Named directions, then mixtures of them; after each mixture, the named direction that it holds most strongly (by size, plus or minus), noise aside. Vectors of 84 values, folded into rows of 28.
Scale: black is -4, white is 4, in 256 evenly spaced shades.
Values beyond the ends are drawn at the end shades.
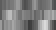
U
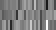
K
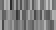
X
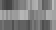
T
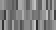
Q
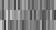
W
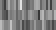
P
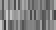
W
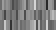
K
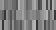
Q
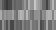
T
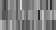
P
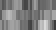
U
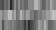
T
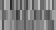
X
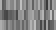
P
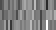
K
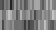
X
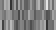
X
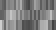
U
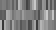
Q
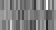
K
